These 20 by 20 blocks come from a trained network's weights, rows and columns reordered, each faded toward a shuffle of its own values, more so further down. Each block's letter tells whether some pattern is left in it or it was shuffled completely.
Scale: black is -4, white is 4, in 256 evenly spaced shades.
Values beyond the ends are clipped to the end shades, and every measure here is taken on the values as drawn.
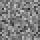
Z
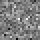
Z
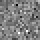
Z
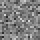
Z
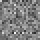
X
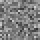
X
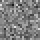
Z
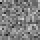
Z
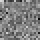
X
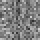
X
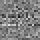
X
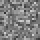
Z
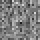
X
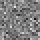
Z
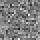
Z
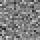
Z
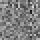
X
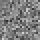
Z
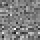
X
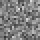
Z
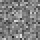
X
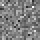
Z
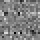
X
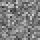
Z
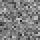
Z
